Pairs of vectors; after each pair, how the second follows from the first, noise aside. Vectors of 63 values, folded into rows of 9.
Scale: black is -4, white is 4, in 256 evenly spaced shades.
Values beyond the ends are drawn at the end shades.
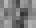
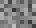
shuffled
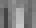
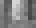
reversed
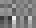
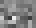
sign-scrambled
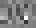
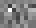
reversed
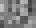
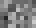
reversed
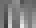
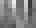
reversed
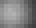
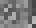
sign-scrambled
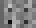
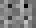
reversed
